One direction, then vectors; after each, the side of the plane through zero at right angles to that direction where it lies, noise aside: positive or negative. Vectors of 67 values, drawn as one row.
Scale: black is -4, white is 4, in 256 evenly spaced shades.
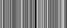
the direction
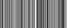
negative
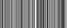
negative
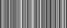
positive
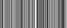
negative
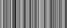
positive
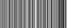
negative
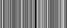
positive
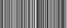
negative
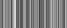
negative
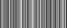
positive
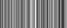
negative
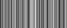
negative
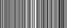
negative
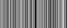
positive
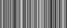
positive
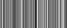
positive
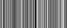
positive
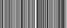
negative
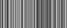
negative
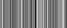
positive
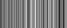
negative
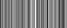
negative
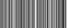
negative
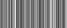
negative
